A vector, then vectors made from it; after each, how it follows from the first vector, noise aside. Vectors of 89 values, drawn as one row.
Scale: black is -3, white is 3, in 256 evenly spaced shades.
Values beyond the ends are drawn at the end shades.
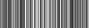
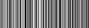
sign-scrambled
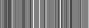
partly zeroed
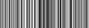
sign-scrambled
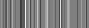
partly zeroed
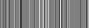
partly zeroed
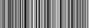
sign-scrambled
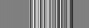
partly zeroed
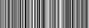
sign-scrambled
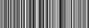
sign-scrambled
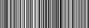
sign-scrambled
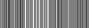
partly zeroed
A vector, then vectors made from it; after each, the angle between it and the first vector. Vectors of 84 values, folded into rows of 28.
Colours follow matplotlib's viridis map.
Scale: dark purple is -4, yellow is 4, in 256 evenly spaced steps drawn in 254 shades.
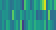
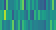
partly opposed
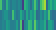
nearly parallel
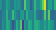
nearly parallel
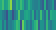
partly opposed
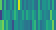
orthogonal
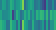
nearly opposite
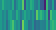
nearly opposite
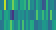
partly opposed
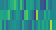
partly opposed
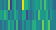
orthogonal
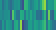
nearly parallel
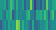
partly opposed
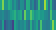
orthogonal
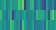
nearly opposite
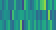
nearly parallel
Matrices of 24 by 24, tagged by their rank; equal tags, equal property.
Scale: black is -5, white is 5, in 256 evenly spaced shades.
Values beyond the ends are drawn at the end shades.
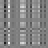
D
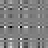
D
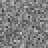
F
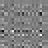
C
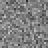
F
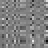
C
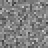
F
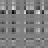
D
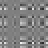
D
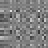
C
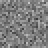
F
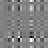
D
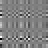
D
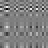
D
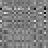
C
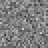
F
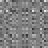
C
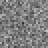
F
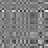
C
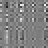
C
